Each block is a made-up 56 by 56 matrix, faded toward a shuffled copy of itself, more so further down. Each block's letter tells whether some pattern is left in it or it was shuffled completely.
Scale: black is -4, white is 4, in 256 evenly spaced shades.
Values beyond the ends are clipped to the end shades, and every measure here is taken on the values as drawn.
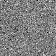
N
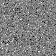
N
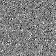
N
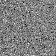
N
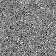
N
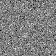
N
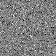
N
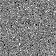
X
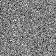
X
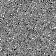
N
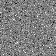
X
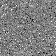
N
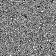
X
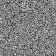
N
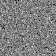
N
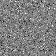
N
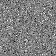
X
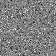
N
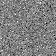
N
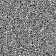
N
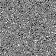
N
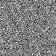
X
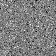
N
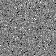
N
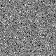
X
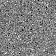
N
